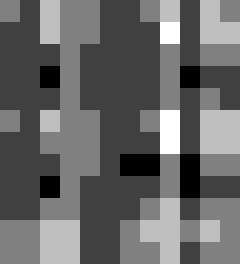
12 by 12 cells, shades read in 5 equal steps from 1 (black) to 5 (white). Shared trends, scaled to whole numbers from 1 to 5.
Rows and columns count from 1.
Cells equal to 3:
46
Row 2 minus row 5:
0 0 2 0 1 0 0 0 2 0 1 2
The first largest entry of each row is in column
3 9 4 4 4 9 9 4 4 9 3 3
